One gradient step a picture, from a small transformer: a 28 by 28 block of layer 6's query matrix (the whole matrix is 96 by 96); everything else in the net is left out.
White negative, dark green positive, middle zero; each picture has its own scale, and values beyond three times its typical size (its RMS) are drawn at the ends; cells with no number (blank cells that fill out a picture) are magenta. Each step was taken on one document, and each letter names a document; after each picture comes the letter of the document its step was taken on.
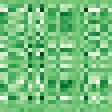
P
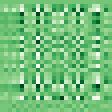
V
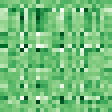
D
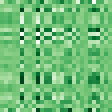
D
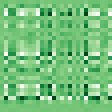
P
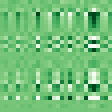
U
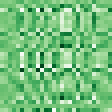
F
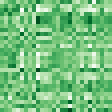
D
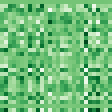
P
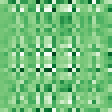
F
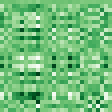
V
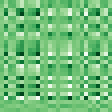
P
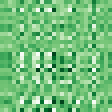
F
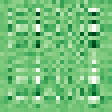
U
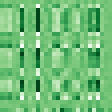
D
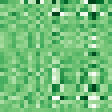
U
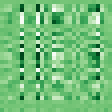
V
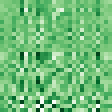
V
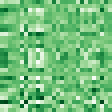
D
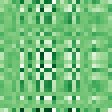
F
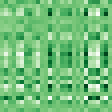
P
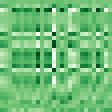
F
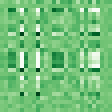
D
